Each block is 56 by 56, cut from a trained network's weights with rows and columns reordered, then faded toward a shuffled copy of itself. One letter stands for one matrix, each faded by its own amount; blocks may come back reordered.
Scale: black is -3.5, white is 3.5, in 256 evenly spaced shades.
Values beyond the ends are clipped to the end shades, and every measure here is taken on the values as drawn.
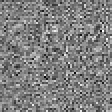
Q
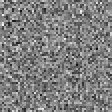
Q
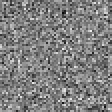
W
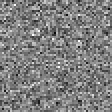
Q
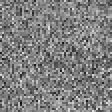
W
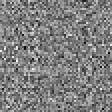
Q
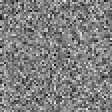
W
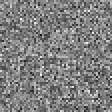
W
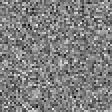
W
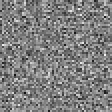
W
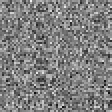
Q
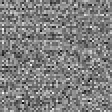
Q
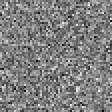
W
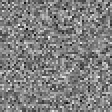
W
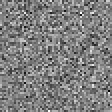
Q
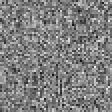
Q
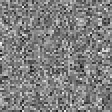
Q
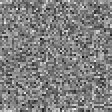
W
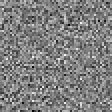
Q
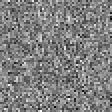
W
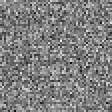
W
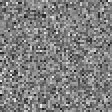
W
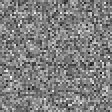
W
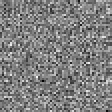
Q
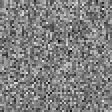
W
